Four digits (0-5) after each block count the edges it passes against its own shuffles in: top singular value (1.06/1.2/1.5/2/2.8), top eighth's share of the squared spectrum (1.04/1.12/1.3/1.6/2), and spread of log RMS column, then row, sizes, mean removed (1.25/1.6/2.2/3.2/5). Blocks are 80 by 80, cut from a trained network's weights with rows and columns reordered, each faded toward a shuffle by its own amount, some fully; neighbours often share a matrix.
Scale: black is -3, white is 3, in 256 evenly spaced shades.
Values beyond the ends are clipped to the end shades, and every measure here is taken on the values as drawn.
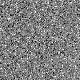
2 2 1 0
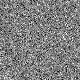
2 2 0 0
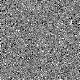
2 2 1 1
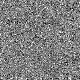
1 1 0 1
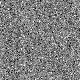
0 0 0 0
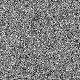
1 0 0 0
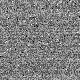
2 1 0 0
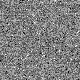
0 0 0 0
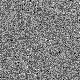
0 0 0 0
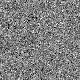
1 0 0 0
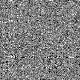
2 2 0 2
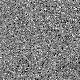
1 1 0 0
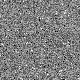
0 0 0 0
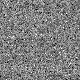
0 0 0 0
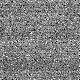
2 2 0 0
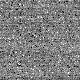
2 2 1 0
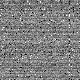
3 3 2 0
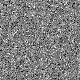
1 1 0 0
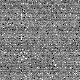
3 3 1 1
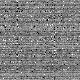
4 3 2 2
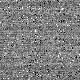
2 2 1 0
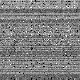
4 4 2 2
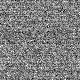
2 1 0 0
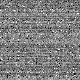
3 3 1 1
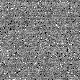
2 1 0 0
